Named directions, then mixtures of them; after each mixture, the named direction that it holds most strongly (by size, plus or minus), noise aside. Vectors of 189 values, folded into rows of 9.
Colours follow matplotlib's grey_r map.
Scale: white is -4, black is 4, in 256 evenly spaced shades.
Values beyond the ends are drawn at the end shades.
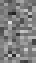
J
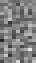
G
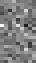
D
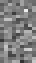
G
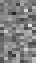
J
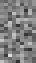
G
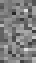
J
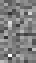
J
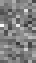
D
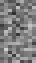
J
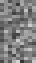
G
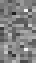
J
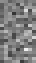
G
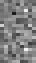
J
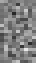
G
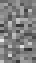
G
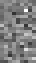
D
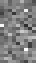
D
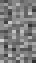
G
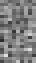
G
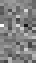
D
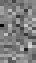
D
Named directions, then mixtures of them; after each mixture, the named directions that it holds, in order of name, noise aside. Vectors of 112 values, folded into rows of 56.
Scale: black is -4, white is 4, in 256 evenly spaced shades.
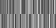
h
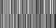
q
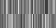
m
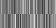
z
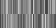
m, q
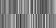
m, z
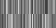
m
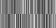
z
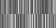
m, z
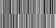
q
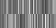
m, z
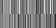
q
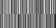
q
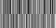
q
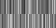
h, m
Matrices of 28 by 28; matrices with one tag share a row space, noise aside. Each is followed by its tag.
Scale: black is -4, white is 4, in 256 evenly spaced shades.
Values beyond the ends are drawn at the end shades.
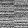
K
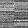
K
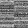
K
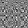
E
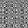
E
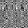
E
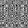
E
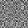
E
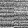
K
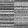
K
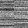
K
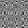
E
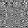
E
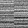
K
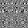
E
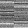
K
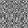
E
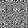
E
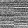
K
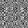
E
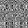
E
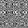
E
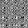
E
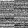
K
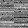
K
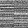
K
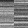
K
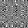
E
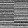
K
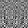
E
